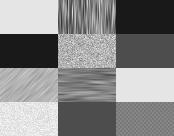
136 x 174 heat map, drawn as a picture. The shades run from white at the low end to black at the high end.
The table splits into 4 rows of 3 panels. Panel 1,1: very low, flat. Panel 1,2: middling, streaked downward, strong in contrast. Panel 1,3: very high, flat. Panel 2,1: very high, flat. Panel 2,2: low, fine-grained. Panel 2,3: high, flat. Panel 3,1: low, slanting up to the right, faint in contrast. Panel 3,2: middling, streaked across. Panel 3,3: very low, flat. Panel 4,1: very low, fine-grained, faint in contrast. Panel 4,2: high, flat. Panel 4,3: middling, checkered, faint in contrast.
